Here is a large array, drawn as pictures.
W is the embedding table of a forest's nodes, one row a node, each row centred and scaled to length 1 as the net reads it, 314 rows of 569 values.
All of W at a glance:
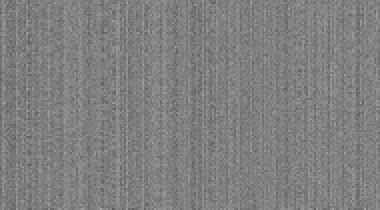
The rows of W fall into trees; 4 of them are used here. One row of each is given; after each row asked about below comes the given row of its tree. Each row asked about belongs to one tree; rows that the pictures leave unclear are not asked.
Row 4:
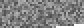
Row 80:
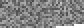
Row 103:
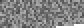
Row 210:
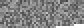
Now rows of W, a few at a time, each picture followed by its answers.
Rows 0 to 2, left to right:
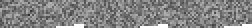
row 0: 4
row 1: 210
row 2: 80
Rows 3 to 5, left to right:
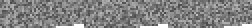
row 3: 4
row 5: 80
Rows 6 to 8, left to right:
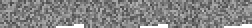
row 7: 4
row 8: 210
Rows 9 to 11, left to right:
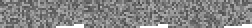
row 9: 210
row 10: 80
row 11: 210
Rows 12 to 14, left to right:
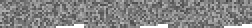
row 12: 210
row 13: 210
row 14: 80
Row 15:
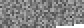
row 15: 103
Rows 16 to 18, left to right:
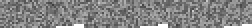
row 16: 210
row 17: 103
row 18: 210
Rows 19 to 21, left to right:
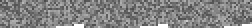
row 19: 80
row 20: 103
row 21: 80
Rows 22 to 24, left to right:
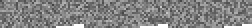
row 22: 210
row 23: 80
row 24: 4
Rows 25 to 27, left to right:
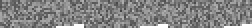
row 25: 80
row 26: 210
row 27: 210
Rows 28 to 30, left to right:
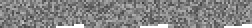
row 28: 103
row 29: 80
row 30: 210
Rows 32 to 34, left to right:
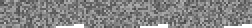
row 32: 210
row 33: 80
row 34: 210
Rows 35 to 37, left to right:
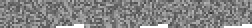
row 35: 210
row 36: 210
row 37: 103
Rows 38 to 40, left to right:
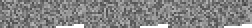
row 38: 210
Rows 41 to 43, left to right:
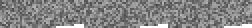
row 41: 80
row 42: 4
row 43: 210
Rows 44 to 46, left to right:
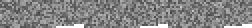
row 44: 80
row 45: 103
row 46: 4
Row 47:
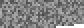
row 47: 4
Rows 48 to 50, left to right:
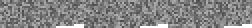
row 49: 210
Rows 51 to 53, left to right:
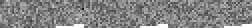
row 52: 210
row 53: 80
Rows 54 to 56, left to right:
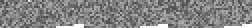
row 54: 4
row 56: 80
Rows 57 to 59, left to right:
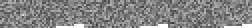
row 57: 103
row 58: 210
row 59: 4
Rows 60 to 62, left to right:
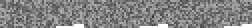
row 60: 210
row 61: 4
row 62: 80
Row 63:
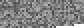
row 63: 80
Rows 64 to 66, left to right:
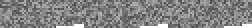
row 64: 80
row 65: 4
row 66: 103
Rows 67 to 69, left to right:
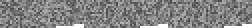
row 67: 80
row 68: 210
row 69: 4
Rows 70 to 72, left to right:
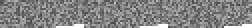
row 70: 210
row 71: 210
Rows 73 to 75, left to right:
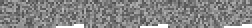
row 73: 210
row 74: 4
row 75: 210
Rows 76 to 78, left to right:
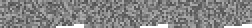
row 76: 210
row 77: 210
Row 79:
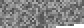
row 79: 4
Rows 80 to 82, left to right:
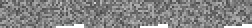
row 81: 80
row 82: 4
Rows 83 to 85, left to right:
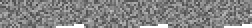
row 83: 80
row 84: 4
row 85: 80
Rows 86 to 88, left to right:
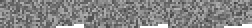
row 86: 210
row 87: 103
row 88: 4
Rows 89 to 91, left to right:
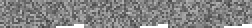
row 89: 210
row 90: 210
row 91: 4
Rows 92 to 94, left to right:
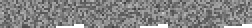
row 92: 103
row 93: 80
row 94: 4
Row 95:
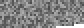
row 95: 103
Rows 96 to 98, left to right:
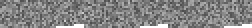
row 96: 210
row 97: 210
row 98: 80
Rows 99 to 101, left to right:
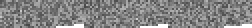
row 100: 80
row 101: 210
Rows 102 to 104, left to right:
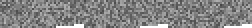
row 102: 80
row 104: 210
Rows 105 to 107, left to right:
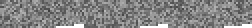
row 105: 103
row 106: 103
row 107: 80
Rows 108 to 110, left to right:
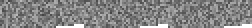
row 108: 4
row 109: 103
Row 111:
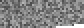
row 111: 80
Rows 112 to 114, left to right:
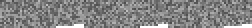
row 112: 210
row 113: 80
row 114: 210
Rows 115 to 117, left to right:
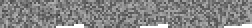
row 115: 4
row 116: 80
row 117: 210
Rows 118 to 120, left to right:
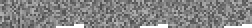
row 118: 103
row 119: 210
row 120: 210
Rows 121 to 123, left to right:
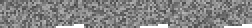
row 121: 210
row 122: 80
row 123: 4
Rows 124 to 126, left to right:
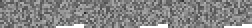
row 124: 210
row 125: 210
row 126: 4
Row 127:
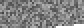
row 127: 210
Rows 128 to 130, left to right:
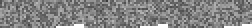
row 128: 210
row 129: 80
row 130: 80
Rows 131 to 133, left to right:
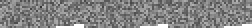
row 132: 210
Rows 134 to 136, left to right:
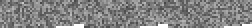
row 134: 210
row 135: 103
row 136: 80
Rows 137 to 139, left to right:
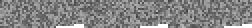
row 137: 210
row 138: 80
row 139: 103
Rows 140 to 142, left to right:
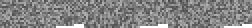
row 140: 80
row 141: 103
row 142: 80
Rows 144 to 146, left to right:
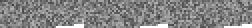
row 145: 210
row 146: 80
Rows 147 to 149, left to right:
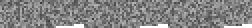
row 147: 210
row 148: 4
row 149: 4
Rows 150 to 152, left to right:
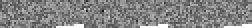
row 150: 80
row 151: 103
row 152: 210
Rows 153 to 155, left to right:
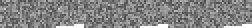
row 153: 210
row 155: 210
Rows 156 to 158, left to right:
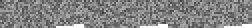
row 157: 80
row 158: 80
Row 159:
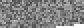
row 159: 80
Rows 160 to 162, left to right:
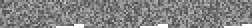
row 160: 4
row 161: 210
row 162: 103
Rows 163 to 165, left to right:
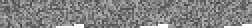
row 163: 80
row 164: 103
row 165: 210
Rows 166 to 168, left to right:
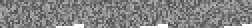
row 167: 210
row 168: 80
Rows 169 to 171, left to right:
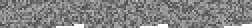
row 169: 80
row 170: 210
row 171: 80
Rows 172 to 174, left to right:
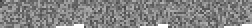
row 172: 210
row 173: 210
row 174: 210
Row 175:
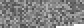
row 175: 80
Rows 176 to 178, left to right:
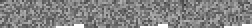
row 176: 103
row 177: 103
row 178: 80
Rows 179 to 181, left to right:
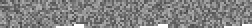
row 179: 80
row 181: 103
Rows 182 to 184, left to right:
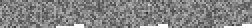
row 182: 4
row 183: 80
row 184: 4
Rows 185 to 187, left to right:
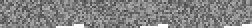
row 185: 210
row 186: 80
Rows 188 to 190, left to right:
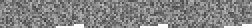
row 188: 210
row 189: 4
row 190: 80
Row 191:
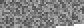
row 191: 210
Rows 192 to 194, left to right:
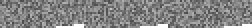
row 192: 210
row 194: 103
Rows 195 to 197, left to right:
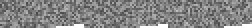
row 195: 80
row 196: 80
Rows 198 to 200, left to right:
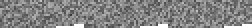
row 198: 4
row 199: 103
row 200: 4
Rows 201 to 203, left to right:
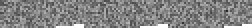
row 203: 4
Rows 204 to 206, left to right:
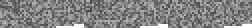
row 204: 80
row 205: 80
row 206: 4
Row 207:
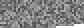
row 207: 80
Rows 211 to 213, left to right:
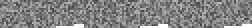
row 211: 210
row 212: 4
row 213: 4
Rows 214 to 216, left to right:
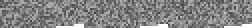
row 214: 4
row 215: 103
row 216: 80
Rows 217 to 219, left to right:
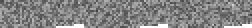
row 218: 4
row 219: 80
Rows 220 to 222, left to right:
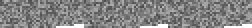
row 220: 210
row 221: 210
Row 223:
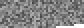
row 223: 210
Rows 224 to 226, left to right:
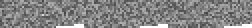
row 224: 4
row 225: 4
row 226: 80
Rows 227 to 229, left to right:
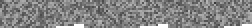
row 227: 4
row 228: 80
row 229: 210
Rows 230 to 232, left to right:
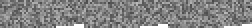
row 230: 80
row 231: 4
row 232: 80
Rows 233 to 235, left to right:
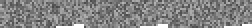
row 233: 210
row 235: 103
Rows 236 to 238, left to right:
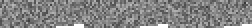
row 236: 4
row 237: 80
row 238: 210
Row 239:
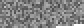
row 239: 210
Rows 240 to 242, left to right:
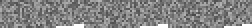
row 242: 4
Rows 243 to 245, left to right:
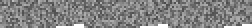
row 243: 210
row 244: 80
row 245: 4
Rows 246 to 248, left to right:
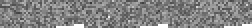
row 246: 80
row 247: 4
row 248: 80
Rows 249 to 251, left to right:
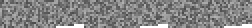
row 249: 4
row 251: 210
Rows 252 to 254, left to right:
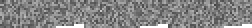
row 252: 103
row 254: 103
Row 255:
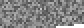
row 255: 4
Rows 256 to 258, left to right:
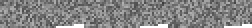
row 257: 210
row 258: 103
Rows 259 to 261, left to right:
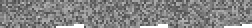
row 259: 80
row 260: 210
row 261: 80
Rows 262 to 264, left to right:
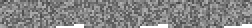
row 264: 210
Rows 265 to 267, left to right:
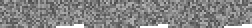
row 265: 210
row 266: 80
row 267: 210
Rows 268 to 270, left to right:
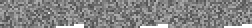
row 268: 103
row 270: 210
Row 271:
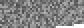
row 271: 210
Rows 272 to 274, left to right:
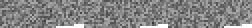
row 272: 4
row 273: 210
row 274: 210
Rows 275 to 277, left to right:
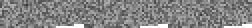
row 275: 4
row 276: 80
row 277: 103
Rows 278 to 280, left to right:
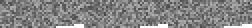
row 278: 210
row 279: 80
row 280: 80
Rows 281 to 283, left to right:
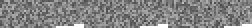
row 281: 4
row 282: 210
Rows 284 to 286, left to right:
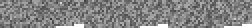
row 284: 103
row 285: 210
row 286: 4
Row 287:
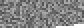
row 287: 210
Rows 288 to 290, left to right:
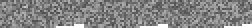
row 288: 103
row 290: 80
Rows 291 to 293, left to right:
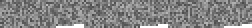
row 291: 210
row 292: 80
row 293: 210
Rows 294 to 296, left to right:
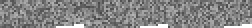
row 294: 103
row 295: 80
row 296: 210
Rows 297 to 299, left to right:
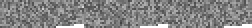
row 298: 80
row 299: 210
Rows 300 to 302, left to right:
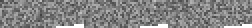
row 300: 4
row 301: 4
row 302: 80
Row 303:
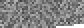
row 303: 210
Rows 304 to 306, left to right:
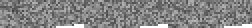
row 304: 80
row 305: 210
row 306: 80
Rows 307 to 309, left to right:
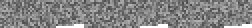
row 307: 210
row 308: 210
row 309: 80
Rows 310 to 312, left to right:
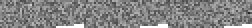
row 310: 210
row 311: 4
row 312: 80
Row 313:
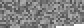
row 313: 80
